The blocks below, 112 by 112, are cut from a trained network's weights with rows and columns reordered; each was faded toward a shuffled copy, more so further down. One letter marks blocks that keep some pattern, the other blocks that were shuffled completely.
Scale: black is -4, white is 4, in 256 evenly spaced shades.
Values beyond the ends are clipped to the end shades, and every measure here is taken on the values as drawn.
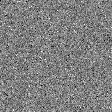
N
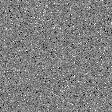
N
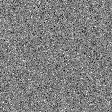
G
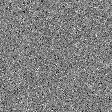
G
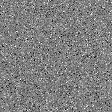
N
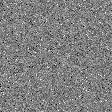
G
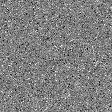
G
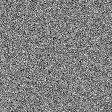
G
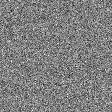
G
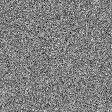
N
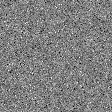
G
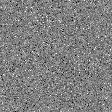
N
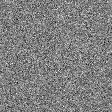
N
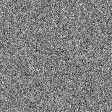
G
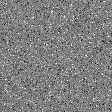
G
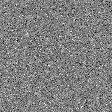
N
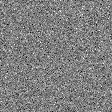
G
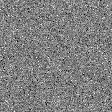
N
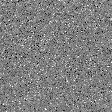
N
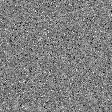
N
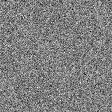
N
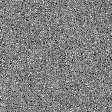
N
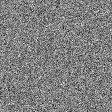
G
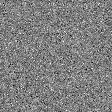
G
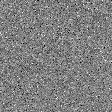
G
